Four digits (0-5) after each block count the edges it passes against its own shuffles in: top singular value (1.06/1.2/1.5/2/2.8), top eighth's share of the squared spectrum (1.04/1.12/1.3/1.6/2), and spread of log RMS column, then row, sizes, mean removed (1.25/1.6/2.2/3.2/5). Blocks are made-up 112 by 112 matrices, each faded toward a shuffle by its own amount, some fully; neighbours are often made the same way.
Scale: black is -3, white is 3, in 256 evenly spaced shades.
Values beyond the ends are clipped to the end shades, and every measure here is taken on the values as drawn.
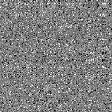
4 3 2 2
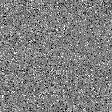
3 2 0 1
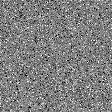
2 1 0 0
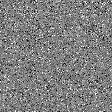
3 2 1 2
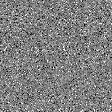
3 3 1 2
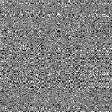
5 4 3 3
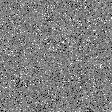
1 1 0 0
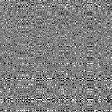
5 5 3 4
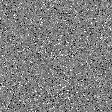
0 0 0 0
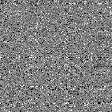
4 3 1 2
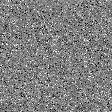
2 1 0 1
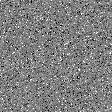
1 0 0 0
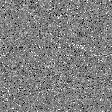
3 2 0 1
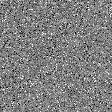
2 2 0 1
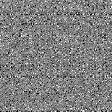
4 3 1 2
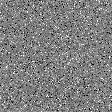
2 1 0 0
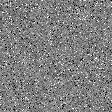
0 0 0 0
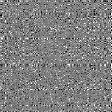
5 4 3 3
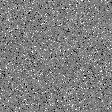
0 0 0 0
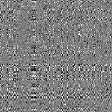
5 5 4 4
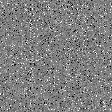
3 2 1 1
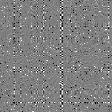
5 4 3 2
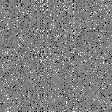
4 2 2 1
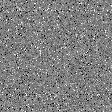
2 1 0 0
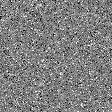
0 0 0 0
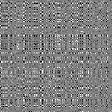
5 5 4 4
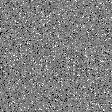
2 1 0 0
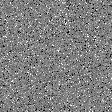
0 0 0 0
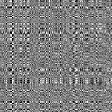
5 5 4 4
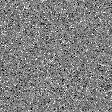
2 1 0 0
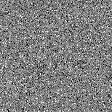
2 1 0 0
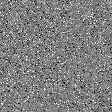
0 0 0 0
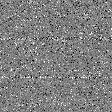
1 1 0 2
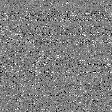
1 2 0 3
